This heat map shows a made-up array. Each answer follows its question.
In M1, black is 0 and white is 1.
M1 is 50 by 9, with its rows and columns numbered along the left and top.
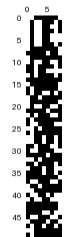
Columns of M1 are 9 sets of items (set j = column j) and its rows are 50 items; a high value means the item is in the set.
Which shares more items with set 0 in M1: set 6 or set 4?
set 6
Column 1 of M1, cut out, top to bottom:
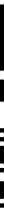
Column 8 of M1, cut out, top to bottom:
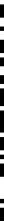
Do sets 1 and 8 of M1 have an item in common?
yes
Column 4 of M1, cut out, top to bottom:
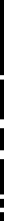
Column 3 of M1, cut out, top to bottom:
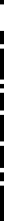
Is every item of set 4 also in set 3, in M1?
no
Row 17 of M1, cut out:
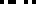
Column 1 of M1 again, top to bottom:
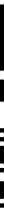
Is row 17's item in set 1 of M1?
yes
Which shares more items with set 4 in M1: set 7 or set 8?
set 7
